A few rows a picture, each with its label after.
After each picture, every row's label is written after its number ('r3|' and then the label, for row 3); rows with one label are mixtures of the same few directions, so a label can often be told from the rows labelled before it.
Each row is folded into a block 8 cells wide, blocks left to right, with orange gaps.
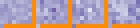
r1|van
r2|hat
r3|hat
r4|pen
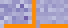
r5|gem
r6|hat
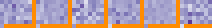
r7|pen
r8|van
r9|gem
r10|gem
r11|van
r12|gem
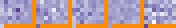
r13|hat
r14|hat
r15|gem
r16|van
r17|gem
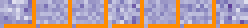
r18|pen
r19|gem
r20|gem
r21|van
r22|gem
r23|gem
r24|pen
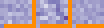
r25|gem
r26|pen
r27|van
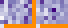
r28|van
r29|hat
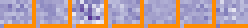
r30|gem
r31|pen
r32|pen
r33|pen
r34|van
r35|gem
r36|hat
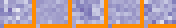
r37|hat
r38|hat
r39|pen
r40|gem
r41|van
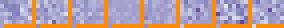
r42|pen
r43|van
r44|gem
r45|gem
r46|van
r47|hat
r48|pen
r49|hat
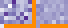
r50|gem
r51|van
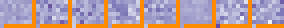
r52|pen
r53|pen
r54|gem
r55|pen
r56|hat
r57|pen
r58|gem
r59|van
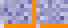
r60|gem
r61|gem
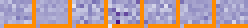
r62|pen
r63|hat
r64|hat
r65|gem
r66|gem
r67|van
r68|van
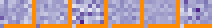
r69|van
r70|gem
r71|gem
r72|gem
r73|gem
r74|hat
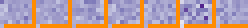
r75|van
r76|hat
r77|pen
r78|van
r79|van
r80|gem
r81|gem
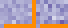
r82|van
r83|pen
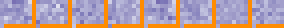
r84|pen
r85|gem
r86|gem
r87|van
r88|pen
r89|pen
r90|van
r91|gem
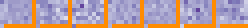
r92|van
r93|pen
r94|gem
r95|van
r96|gem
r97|hat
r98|pen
